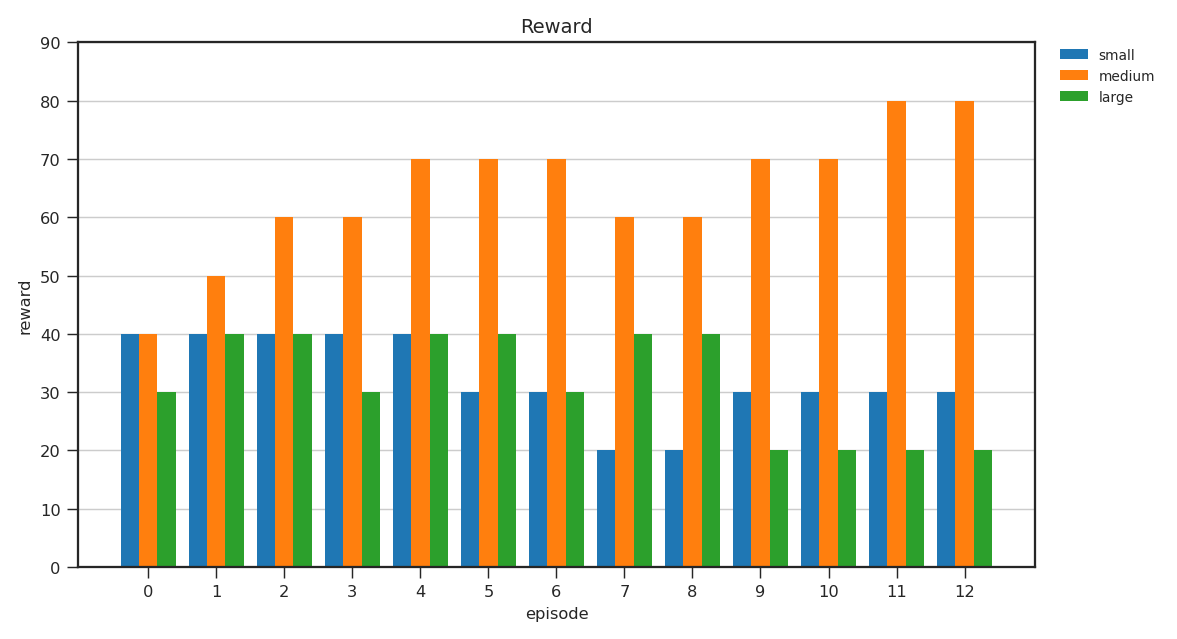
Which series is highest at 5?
medium
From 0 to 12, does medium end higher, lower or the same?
higher
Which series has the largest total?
medium
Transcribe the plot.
Title: Reward
x-axis: episode, ticks 0 1 2 3 4 5 6 7 8 9 10 11 12
y-axis: reward, ticks 0 10 20 30 40 50 60 70 80 90
Legend: small, medium, large
Values:
small: 40 40 40 40 40 30 30 20 20 30 30 30 30
medium: 40 50 60 60 70 70 70 60 60 70 70 80 80
large: 30 40 40 30 40 40 30 40 40 20 20 20 20
